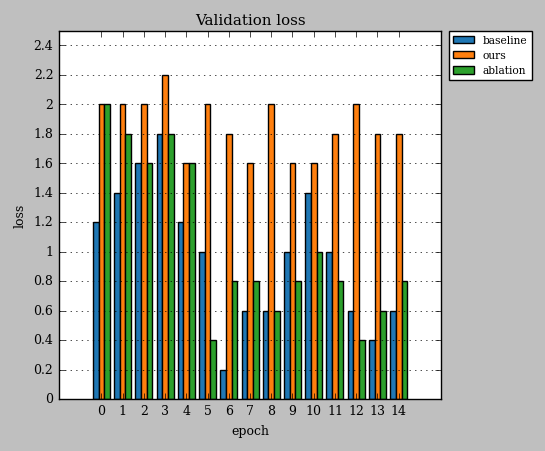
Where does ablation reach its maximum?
0
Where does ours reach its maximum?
3
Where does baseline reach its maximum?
3
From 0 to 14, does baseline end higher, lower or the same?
lower
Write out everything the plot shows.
Title: Validation loss
x-axis: epoch, ticks 0 1 2 3 4 5 6 7 8 9 10 11 12 13 14
y-axis: loss, ticks 0 0.2 0.4 0.6 0.8 1 1.2 1.4 1.6 1.8 2 2.2 2.4
Legend: baseline, ours, ablation
Values:
baseline: 1.2 1.4 1.6 1.8 1.2 1 0.2 0.6 0.6 1 1.4 1 0.6 0.4 0.6
ours: 2 2 2 2.2 1.6 2 1.8 1.6 2 1.6 1.6 1.8 2 1.8 1.8
ablation: 2 1.8 1.6 1.8 1.6 0.4 0.8 0.8 0.6 0.8 1 0.8 0.4 0.6 0.8
